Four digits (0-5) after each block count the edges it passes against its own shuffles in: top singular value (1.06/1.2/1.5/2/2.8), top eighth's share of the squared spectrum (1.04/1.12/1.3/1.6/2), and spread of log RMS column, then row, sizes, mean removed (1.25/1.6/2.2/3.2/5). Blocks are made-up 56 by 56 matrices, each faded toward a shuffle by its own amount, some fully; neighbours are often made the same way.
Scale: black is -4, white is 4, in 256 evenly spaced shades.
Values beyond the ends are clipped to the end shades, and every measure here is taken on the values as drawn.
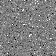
0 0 0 0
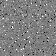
1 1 0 0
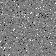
1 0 0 0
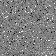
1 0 0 0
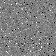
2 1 0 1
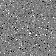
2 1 0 0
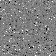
1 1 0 0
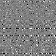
4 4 1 3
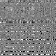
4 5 1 3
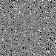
1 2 2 1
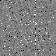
2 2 1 1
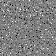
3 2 1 0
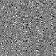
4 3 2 1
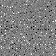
3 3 1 1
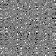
4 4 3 2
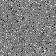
2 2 0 0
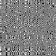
4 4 2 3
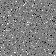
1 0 0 0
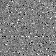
2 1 0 1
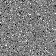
0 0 0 0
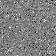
0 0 0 0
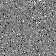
0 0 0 0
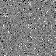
3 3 1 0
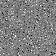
2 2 0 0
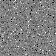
2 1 0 0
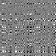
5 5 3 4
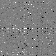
3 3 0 1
